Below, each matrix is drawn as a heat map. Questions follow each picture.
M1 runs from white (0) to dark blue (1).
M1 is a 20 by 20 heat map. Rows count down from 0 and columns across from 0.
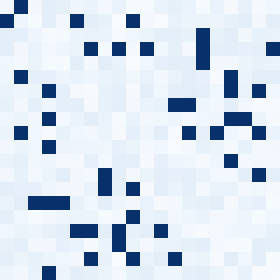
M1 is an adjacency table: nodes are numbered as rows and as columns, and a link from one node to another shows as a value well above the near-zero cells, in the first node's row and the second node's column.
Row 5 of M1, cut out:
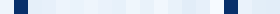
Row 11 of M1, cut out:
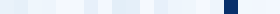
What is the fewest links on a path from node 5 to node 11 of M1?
2
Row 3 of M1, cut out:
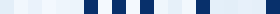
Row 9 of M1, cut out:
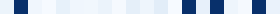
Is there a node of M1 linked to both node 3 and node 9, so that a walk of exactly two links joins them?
no
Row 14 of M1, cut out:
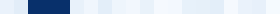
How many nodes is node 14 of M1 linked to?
3
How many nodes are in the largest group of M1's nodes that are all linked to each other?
2
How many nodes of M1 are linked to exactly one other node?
8
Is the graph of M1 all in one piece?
yes
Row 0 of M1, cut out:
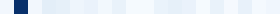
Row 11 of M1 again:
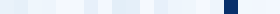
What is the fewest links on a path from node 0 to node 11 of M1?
4
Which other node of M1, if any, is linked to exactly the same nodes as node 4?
node 2
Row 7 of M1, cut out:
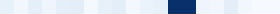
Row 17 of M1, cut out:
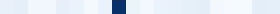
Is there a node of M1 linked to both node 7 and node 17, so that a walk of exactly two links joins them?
no
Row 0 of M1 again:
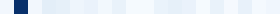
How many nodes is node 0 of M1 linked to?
1
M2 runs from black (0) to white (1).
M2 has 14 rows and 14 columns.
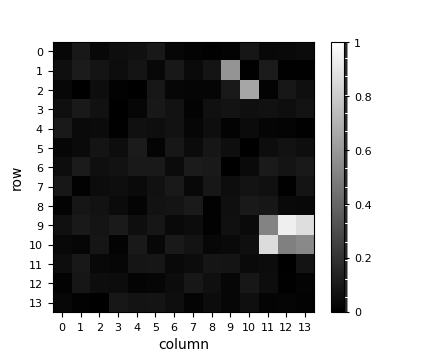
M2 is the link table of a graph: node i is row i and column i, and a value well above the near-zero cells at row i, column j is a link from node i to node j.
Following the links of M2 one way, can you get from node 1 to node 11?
yes
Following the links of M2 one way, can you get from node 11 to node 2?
no
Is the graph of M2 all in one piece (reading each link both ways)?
no
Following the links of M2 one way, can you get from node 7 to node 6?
no
